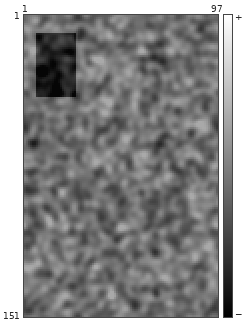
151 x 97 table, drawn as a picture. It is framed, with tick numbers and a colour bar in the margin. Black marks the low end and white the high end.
In the top left lies a patch that is lower than the rest. On average the colour sits 40% of the way up the scale. The texture is blotchy. The ninth with the lowest average is the top left.
